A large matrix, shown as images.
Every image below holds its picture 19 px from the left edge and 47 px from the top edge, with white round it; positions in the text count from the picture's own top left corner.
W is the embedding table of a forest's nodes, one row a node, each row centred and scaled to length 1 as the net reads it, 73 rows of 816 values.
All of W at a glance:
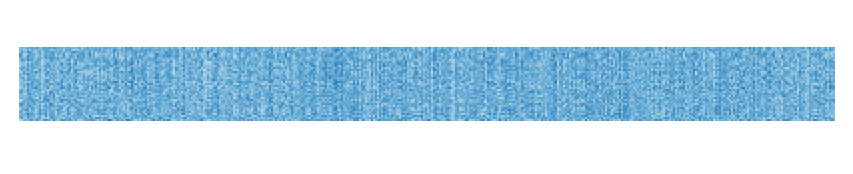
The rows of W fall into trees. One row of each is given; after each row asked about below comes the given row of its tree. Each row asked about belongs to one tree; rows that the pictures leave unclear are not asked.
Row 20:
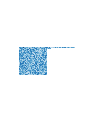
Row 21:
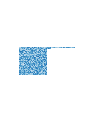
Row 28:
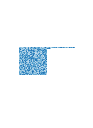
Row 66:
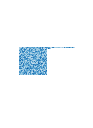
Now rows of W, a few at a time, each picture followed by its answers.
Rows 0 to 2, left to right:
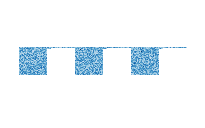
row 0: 66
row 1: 28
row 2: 66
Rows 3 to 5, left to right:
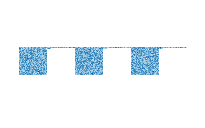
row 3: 28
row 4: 20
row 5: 66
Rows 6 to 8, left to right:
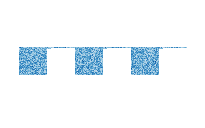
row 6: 20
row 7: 20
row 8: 20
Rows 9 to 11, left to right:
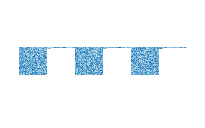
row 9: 20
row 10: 20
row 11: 66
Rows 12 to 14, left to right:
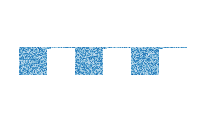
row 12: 21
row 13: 66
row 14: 28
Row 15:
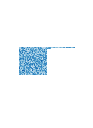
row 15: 21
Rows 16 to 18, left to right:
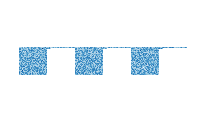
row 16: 28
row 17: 28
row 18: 28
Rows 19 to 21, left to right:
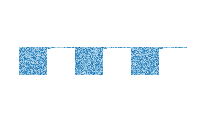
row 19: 66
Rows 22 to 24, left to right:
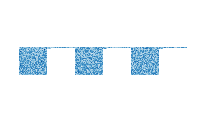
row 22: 20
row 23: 66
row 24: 28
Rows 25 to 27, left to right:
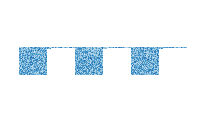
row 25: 28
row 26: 20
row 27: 28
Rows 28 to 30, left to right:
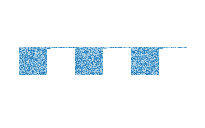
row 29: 20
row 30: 21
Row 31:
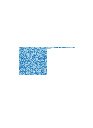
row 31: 20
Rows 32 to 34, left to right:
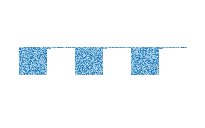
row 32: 28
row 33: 20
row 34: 28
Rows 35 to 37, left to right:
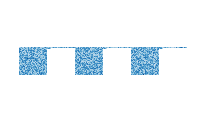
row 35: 28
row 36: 66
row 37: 66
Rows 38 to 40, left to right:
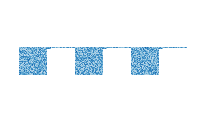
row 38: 21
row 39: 28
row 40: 28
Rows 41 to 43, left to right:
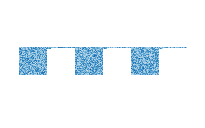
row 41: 28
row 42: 21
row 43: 66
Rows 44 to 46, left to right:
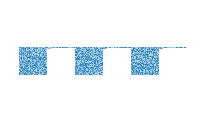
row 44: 20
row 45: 21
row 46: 66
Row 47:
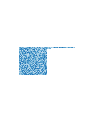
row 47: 20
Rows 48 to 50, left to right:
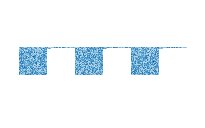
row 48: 20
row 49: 28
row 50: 20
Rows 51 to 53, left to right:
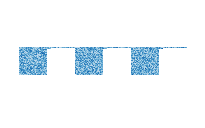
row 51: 66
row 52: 28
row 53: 28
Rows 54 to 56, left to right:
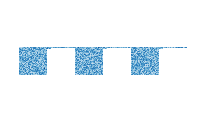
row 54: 28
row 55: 66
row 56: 21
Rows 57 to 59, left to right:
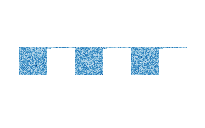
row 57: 20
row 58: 66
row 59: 20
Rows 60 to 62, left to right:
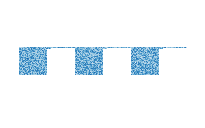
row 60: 28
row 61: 66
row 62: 66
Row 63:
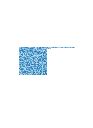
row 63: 66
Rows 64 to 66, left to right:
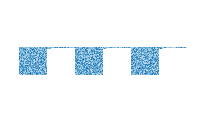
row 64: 20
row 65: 66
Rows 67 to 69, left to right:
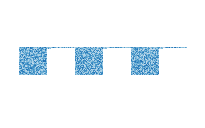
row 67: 66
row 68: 20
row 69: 20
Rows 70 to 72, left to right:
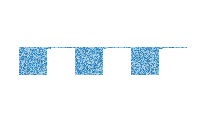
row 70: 21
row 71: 66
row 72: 28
